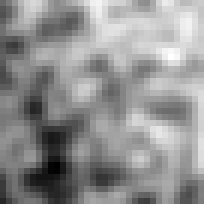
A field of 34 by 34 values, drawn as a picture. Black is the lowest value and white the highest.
Slope: up to the top right. Grain: blotchy. Ninth with the lowest average: bottom left. Lone odd cells: none.
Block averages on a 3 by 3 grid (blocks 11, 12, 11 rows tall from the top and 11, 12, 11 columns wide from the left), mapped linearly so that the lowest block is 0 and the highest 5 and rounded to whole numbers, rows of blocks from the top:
245
134
023
